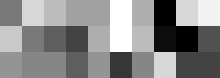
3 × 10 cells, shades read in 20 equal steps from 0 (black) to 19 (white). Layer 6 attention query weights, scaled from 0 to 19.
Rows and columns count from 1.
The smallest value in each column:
9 9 7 5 11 4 10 0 0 5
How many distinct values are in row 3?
6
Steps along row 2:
down down down up up down down down up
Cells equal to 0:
2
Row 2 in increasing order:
0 1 5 6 7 9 13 14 15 19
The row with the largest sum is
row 1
